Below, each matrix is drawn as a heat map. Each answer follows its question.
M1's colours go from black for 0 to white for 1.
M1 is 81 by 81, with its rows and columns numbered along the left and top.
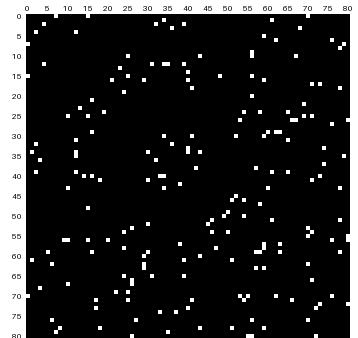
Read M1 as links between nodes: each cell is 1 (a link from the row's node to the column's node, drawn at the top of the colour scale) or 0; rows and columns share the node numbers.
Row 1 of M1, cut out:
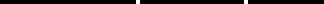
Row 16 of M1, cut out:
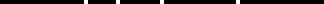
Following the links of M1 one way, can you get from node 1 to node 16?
yes
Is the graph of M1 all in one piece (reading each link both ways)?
no
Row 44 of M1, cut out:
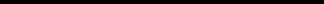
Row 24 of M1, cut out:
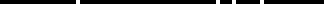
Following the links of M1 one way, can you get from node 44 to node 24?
no
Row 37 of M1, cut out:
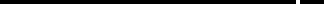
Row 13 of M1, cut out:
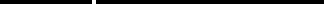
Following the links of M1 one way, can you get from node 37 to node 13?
no
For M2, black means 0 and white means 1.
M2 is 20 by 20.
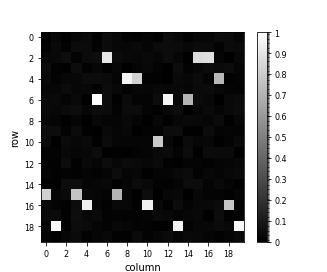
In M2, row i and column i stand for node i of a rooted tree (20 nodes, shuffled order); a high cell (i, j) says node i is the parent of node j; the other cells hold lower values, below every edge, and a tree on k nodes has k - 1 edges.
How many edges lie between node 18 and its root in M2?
2
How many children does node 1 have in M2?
0
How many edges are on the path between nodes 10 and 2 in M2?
2
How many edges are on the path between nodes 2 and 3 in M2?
2
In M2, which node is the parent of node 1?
18
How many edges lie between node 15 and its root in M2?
1
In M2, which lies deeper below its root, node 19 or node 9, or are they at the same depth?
the same depth
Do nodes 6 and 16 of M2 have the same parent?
yes
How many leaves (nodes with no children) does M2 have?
13
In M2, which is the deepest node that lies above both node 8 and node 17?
4
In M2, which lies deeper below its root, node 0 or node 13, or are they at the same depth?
node 13
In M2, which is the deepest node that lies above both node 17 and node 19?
16
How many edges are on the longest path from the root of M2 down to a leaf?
3
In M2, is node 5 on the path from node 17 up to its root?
no
